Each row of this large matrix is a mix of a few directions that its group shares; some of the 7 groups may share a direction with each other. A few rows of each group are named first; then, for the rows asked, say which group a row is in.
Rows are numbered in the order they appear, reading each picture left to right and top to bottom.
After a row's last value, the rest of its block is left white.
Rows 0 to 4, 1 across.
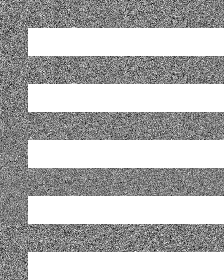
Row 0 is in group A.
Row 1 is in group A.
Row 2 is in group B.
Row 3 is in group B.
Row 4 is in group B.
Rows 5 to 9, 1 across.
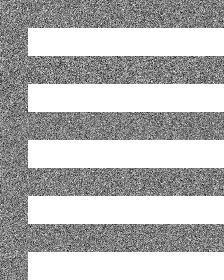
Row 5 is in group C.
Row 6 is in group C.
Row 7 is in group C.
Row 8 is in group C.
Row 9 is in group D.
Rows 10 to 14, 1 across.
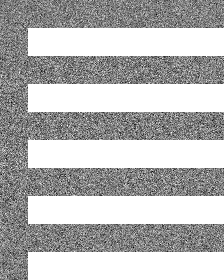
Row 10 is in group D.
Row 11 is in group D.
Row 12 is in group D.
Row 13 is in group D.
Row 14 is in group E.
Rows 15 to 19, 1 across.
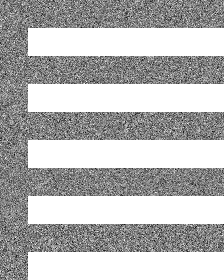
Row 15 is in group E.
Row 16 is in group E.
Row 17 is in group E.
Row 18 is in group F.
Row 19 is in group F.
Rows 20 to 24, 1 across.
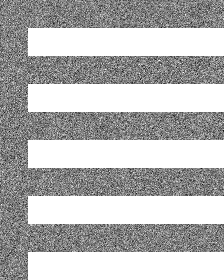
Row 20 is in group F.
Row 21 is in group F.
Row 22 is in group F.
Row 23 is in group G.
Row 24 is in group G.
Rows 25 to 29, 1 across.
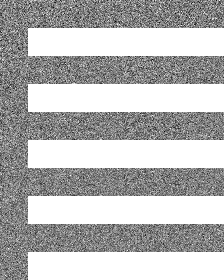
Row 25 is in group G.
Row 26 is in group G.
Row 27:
B
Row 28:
G
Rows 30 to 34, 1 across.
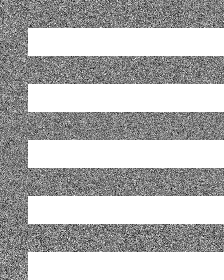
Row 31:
E
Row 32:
B
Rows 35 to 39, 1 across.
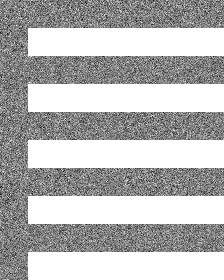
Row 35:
E
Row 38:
E
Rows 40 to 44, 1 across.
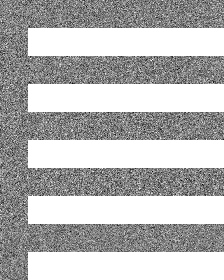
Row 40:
D
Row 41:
D
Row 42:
C
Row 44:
G
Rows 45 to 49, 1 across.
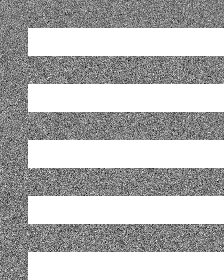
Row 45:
B
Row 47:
B
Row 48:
E
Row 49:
G
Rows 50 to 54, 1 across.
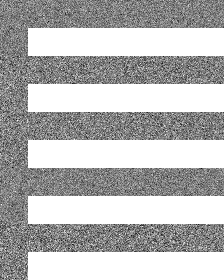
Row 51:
C
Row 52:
C
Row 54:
B
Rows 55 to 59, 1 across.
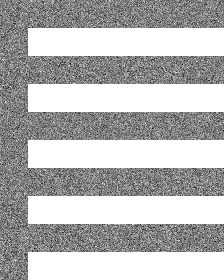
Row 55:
G
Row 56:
E
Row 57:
F
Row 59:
C
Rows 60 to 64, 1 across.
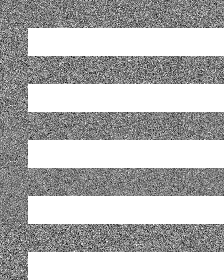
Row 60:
D
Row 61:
B
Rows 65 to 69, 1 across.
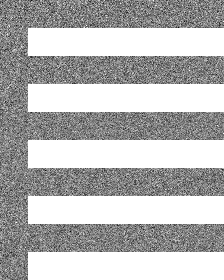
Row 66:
G
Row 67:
E
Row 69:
G
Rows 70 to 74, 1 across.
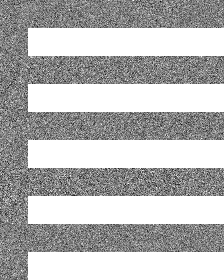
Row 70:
C
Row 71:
G
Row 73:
C
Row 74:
E
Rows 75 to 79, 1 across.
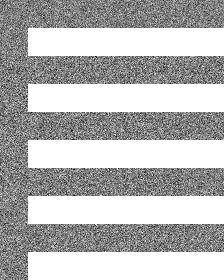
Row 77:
C
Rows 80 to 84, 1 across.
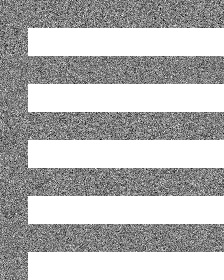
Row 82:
B
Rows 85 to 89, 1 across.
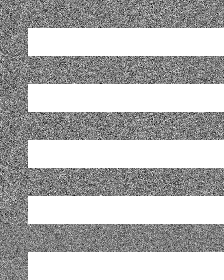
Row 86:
B
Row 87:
C
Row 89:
D
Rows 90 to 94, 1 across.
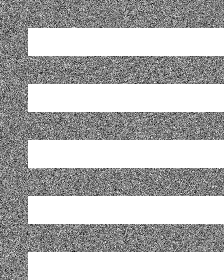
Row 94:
G
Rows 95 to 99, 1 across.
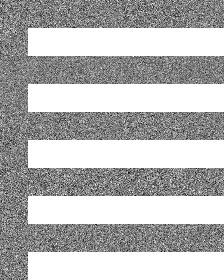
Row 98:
B
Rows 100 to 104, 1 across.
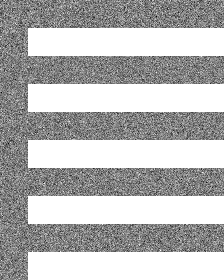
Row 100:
G
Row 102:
B
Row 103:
G
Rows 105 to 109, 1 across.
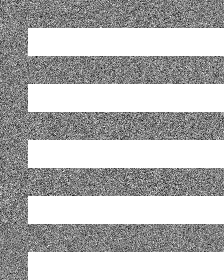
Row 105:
B
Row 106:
C
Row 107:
F
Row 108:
E
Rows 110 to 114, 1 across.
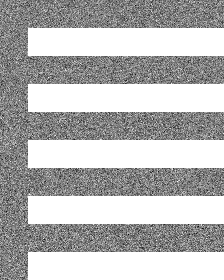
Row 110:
G
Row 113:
D
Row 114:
G
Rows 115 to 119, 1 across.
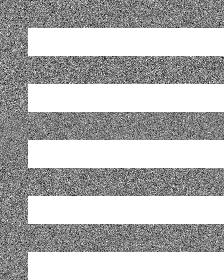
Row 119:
E
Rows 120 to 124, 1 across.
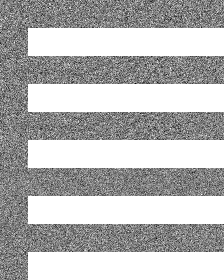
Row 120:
E
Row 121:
B
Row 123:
C
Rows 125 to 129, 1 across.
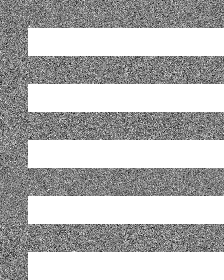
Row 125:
D
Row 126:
E
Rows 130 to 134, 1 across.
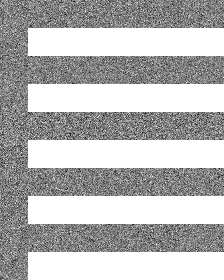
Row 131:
E
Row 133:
F
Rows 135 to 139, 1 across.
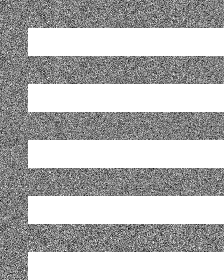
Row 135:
B
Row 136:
B
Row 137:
D
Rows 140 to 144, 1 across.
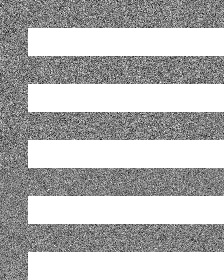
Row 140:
B
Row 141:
C
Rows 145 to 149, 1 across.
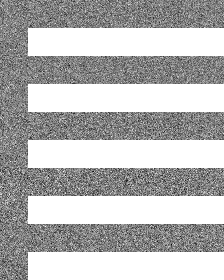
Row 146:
B
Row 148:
E
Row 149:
D
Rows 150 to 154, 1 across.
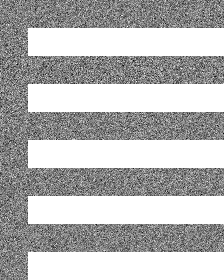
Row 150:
F
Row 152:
E
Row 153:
C
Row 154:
F
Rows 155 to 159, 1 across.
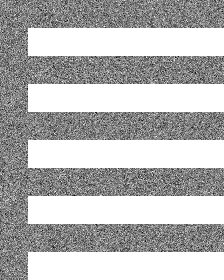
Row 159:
F
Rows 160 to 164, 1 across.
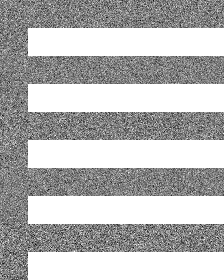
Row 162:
B
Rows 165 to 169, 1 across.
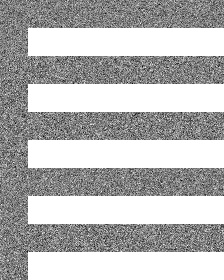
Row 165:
F
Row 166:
F
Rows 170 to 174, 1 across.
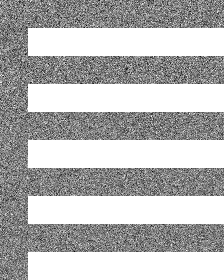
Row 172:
G
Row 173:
G
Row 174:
D
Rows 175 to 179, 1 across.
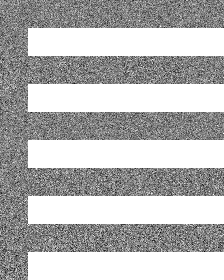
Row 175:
C
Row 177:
E
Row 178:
C
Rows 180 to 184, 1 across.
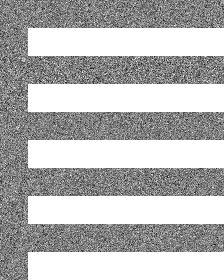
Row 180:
F
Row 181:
E
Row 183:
G
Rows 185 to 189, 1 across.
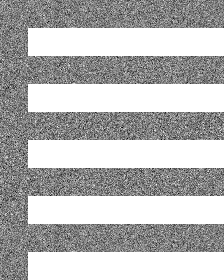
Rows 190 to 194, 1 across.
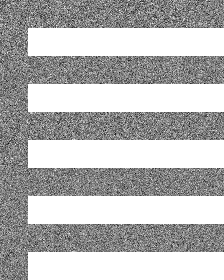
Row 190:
B
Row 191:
B
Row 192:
G
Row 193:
G
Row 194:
B
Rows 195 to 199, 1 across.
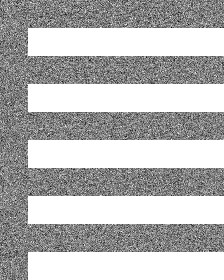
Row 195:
B
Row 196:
F
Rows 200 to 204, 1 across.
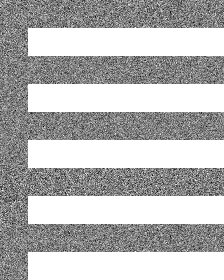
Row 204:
B
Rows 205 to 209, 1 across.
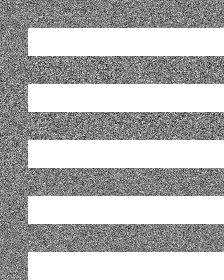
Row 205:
B
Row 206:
C
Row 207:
F
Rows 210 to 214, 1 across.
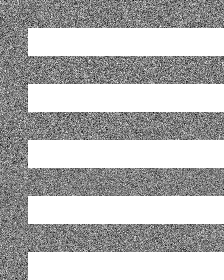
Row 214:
D
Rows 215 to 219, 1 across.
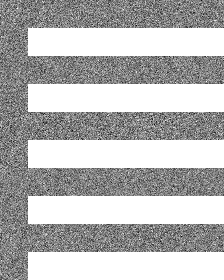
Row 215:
G
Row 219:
G
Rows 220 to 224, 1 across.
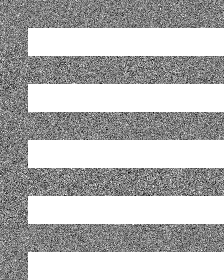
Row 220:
F
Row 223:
B
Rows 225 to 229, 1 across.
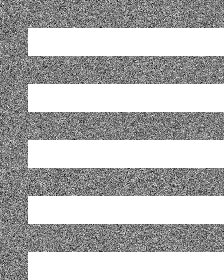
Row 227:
E
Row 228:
B
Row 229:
D
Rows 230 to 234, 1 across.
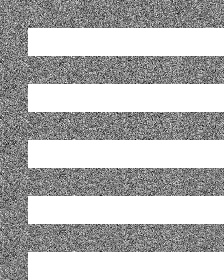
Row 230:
D
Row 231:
B
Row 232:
B
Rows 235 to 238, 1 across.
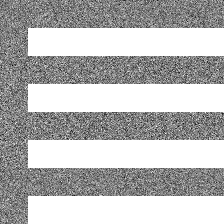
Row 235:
F
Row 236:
C
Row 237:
D
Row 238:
D
